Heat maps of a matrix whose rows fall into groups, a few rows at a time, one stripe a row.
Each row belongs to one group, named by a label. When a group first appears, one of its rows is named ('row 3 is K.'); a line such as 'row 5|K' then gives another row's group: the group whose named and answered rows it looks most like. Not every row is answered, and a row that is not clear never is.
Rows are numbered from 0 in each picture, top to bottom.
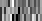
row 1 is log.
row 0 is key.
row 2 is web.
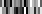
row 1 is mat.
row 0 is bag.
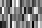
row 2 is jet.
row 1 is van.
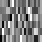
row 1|jet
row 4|van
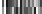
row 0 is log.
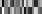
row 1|van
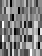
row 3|van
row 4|mat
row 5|van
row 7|bag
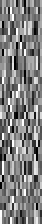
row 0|web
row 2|key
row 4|jet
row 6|web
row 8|mat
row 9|mat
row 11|van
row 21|jet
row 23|van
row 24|van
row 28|key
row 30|log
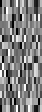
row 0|jet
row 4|web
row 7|bag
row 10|log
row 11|key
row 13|log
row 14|mat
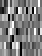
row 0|bag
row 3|key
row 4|mat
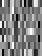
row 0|van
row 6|key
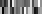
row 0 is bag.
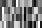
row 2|web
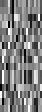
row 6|jet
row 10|van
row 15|jet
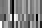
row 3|log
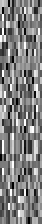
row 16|key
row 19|key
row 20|van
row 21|van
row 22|mat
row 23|key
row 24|van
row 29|bag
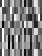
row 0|van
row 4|van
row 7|van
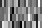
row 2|jet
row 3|web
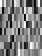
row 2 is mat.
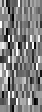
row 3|log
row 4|log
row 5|bag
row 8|bag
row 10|log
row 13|bag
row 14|jet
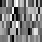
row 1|mat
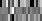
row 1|key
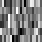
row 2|bag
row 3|bag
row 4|log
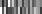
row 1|log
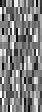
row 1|log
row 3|key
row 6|key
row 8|jet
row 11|van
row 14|van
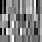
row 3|key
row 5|key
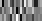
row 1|web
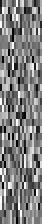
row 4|web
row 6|key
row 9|mat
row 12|jet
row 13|log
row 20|web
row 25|van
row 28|log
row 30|web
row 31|web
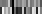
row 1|web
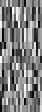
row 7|web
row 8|log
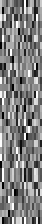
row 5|van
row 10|jet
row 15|web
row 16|bag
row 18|jet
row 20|log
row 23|jet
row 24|van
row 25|van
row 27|mat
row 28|bag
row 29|key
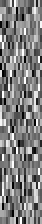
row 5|log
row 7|jet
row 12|bag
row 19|key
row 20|log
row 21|jet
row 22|van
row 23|key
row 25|jet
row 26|web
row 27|van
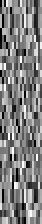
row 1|jet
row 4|jet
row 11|bag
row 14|web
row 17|web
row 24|web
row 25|web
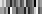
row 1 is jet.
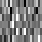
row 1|jet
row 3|key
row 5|bag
